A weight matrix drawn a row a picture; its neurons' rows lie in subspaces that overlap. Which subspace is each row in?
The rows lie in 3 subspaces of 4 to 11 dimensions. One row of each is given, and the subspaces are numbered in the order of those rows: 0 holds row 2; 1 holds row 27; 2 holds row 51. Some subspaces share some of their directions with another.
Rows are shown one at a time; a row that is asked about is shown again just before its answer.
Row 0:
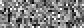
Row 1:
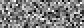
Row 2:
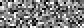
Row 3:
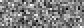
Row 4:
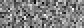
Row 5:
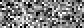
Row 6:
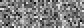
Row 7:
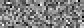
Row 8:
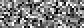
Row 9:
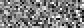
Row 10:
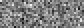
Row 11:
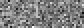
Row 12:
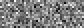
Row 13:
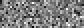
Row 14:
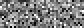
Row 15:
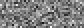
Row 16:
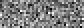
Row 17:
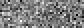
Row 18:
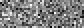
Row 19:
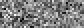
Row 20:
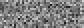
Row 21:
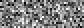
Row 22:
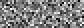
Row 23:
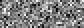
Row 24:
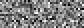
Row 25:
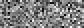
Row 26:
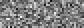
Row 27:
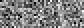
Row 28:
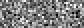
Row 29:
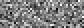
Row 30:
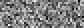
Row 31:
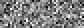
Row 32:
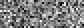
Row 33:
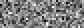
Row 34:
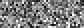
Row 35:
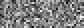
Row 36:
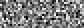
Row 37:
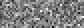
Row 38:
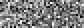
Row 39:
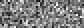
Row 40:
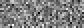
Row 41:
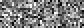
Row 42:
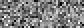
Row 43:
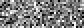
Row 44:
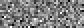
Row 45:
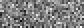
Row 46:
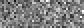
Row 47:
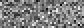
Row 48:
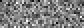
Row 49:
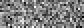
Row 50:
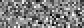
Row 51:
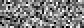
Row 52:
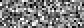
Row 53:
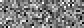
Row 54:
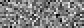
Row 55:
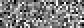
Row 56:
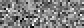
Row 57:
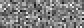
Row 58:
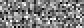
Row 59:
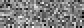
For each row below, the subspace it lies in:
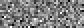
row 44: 0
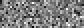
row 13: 2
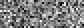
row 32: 2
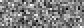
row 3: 2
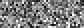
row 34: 2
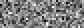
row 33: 0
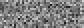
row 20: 0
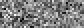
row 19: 0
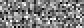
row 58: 0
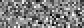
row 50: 2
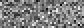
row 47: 2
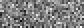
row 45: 0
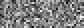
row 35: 2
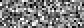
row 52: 0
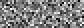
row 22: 2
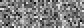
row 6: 1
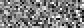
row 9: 2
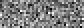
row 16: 0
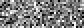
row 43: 0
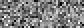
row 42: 1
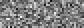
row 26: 0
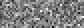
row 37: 2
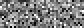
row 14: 0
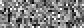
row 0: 2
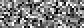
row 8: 1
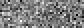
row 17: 2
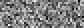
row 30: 2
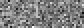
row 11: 1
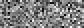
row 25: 2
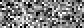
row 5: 0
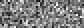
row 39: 2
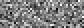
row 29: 2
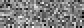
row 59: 0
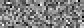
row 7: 2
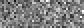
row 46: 0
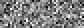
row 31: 2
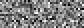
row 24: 0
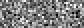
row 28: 0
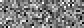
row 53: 2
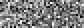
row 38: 0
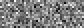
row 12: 1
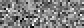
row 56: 0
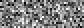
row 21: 1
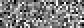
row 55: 0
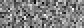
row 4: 1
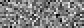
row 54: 0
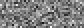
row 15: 0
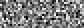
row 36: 0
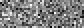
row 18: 2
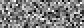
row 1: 0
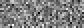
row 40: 0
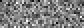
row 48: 2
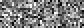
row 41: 1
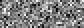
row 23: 2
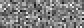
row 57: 0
